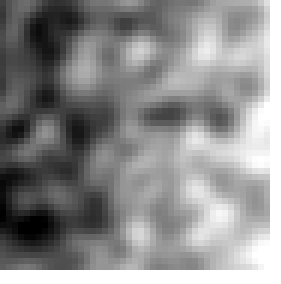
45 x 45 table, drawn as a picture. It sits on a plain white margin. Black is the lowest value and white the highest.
The bottom right is the ninth with the highest average. Values rise toward the right. The field is mottled with small blotches.
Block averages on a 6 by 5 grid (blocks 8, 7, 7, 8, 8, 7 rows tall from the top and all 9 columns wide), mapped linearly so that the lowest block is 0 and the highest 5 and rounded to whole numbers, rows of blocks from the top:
11234
12344
11224
11345
01344
02345
